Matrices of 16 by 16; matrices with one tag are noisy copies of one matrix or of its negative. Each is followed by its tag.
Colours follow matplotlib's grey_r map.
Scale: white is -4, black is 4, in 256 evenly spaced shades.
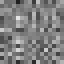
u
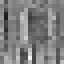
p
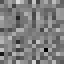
u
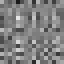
u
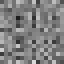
u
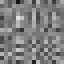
u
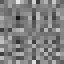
u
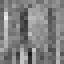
p
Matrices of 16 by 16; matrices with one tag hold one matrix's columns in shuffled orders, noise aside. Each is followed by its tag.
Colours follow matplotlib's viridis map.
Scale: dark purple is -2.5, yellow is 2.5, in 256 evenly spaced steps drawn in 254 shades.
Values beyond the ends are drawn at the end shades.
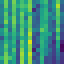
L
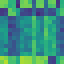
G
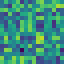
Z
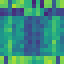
G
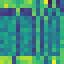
G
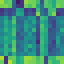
G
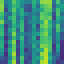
L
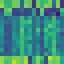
G
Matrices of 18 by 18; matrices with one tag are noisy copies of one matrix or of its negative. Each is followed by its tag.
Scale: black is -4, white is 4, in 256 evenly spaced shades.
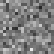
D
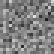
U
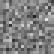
U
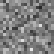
D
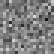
U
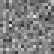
U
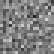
U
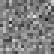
U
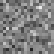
D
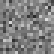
U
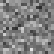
D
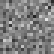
U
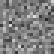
U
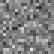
D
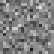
D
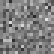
U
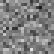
D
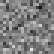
D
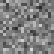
D
